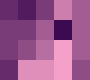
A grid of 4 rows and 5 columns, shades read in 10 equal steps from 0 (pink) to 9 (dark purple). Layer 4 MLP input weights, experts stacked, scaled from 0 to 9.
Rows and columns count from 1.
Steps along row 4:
down same down up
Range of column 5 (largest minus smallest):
1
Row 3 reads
6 5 3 0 4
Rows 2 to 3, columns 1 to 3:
6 6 4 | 6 5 3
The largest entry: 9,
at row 2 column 4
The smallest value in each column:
6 1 1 0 4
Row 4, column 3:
1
